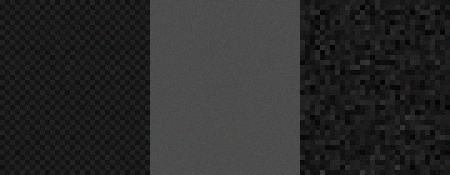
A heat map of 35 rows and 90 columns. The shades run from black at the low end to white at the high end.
The table splits into one row of 3 panels. Panel 1,1: very low, checkered, faint in contrast. Panel 1,2: low, flat. Panel 1,3: very low, fine-grained, faint in contrast.
